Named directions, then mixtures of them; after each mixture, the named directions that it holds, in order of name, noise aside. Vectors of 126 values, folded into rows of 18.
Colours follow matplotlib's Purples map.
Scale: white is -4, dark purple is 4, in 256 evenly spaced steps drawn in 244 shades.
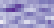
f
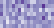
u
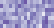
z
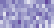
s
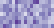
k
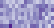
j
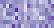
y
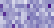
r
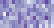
s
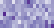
s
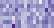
r, y, z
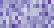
j, u, y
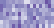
r, s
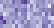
r, z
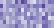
u, z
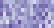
j, s, u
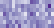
k, r, u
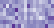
y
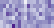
r, s, y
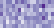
u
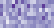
u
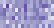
u, y
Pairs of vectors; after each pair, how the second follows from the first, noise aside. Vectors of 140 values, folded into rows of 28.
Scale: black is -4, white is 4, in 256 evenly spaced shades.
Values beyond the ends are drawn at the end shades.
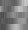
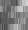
copied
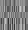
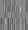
shrunk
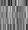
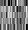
scaled up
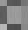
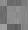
shrunk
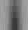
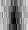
scaled up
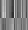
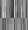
copied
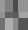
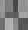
copied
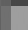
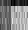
scaled up
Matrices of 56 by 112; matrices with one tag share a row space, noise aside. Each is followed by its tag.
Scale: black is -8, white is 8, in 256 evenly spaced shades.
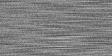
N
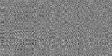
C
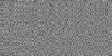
C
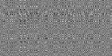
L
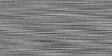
N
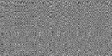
C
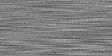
N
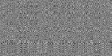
L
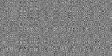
L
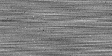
N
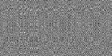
L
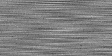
N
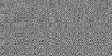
C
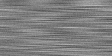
N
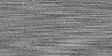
N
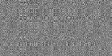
L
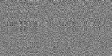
L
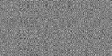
L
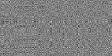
C
